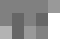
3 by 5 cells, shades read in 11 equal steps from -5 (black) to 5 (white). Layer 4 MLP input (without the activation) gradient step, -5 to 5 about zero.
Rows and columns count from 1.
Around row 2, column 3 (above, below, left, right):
0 1 -1 -1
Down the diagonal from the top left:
0 -1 1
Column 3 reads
0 0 1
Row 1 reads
0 0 0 0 1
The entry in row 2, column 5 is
5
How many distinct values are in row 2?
3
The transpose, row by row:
0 0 2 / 0 -1 -1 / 0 0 1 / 0 -1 0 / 1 5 5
